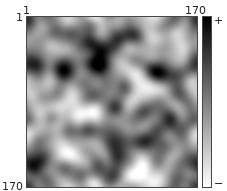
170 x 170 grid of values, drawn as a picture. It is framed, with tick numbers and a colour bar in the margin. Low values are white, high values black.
Lone odd cells: none. Mirror symmetry: none. Slope: none. Seam: none. Ninth with the highest average: top middle. Histogram: bell-shaped.
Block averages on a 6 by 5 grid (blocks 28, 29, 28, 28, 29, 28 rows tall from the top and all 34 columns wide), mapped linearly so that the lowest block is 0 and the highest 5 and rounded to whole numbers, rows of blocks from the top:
34422
45533
23413
21344
32553
53404
